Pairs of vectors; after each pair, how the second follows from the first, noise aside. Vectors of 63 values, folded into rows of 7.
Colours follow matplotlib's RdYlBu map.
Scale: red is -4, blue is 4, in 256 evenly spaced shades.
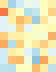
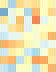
sign-scrambled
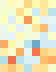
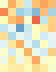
reversed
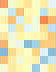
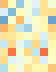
reversed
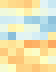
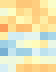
reversed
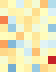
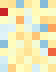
reversed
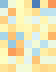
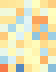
reversed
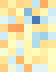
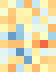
reversed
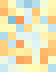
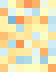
sign-scrambled
